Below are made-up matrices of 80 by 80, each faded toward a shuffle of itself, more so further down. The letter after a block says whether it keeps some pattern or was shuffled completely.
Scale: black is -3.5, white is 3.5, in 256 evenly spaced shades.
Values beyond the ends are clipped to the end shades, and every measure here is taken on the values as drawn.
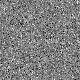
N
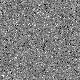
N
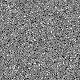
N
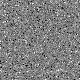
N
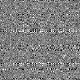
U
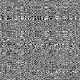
U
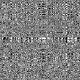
U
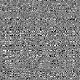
U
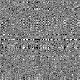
U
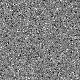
N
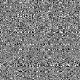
U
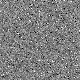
N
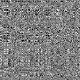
U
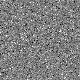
N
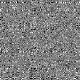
U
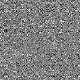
U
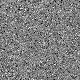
N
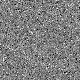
N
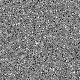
N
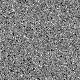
N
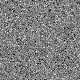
N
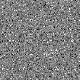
U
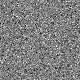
N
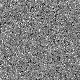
N
